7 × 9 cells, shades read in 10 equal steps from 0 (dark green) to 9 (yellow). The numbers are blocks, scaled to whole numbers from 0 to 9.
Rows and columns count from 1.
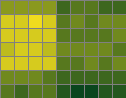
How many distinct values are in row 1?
3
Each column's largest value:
8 8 9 8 4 4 4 4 4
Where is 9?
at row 2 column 3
